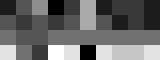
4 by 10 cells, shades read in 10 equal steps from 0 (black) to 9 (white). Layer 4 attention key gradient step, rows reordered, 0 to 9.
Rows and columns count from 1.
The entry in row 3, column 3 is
3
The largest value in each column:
8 4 5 9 8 6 8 7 7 8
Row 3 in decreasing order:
4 4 4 4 4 4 4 4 3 3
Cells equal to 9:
1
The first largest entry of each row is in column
6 6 1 4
